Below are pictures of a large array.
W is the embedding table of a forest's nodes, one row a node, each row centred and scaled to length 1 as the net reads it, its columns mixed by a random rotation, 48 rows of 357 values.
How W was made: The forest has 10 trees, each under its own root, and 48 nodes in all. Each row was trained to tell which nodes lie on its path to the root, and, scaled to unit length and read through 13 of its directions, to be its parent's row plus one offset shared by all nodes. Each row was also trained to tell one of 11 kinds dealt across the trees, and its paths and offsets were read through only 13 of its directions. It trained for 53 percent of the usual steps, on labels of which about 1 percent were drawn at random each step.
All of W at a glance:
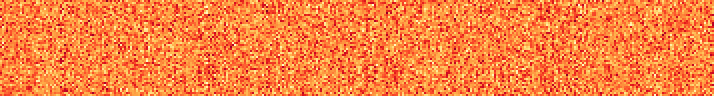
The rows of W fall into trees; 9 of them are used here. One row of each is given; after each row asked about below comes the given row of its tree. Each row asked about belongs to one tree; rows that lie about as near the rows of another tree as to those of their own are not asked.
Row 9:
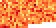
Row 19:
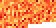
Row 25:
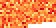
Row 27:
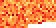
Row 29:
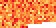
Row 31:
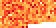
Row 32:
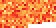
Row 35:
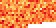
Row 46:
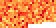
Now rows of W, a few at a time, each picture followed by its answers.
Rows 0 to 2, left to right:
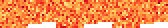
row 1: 35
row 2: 46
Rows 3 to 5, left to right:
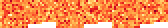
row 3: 31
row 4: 25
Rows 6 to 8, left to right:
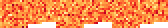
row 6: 31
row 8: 46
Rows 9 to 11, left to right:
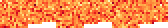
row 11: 29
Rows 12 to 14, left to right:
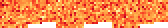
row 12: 9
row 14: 29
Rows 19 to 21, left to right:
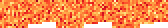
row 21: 35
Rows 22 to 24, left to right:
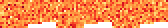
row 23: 19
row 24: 9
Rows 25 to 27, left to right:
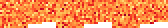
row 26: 19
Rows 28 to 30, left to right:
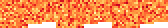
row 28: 35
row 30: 9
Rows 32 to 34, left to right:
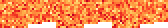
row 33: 46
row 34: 25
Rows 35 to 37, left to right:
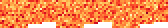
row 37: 29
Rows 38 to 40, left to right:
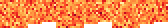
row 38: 29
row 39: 46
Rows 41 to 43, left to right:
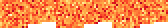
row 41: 31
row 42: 27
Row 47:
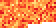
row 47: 29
